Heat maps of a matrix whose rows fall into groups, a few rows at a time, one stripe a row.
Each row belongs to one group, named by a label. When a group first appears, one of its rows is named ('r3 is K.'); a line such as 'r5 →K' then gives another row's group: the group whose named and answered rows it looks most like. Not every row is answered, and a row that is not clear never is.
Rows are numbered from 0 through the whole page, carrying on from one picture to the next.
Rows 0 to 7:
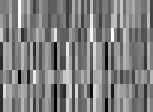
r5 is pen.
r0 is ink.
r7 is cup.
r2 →ink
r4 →cup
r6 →cup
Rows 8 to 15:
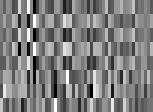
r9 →pen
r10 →ink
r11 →pen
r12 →ink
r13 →cup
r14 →cup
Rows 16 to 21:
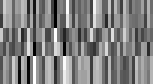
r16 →cup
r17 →cup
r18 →ink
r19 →ink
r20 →pen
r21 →pen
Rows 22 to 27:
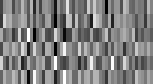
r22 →cup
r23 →cup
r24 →ink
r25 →pen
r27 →pen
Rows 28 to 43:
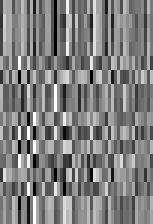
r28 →cup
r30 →cup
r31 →cup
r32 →ink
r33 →pen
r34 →ink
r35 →ink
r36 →pen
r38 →pen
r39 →ink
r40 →cup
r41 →ink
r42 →pen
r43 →pen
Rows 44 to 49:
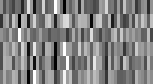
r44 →ink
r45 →pen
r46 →ink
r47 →pen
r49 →pen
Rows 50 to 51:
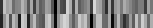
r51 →pen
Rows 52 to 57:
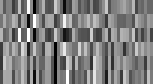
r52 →ink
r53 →pen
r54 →ink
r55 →pen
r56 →cup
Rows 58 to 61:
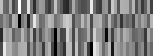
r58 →ink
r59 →pen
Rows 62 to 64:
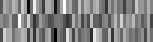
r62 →pen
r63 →ink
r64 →cup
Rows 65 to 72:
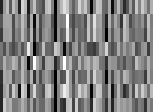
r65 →pen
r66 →cup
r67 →cup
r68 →ink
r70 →cup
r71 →pen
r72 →cup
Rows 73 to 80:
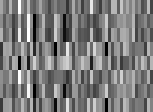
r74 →ink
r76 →cup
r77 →pen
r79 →ink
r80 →cup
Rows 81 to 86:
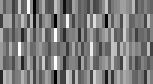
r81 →ink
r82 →cup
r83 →ink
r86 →cup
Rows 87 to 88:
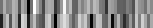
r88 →pen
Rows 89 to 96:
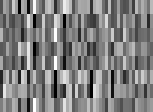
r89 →pen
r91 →ink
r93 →ink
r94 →pen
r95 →cup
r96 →pen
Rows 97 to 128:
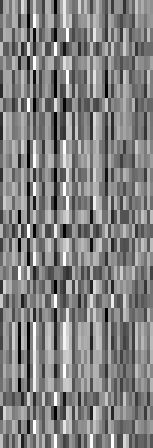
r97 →pen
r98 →pen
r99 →cup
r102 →cup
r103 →cup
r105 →cup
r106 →cup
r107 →pen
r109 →cup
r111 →cup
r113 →ink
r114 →pen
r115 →pen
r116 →ink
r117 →cup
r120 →pen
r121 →pen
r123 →pen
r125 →ink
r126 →cup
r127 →pen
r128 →ink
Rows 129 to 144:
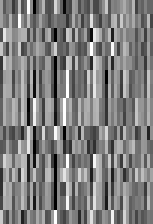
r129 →ink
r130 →ink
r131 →cup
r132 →ink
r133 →cup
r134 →cup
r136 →pen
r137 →pen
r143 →cup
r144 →ink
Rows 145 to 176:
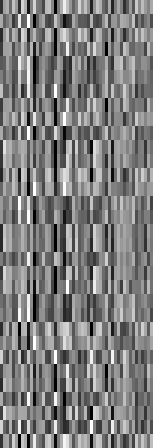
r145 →pen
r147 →pen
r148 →cup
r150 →ink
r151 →ink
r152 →cup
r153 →pen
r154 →ink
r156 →cup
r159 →ink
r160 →ink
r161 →cup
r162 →cup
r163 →ink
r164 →cup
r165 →cup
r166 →ink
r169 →pen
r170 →ink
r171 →cup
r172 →cup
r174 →cup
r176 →pen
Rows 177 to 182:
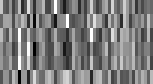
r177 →ink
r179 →ink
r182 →pen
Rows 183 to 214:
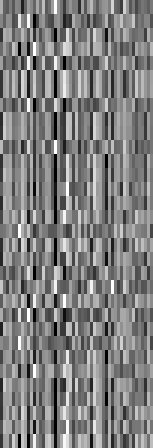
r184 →ink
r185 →cup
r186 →pen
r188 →pen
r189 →pen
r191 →cup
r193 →ink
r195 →cup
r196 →cup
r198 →pen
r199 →ink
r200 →pen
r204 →pen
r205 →ink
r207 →ink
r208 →cup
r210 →cup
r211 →cup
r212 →pen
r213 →cup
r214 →pen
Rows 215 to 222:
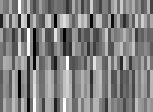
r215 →ink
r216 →pen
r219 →cup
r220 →pen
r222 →pen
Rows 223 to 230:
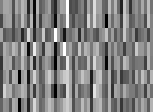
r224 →cup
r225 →ink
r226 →pen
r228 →pen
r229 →cup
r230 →pen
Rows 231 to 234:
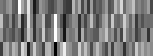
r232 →ink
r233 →ink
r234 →pen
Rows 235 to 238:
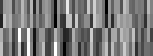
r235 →cup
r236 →cup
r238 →ink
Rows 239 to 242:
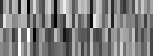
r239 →pen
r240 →cup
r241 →ink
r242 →ink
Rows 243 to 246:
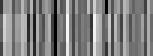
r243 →cup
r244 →cup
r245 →cup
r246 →cup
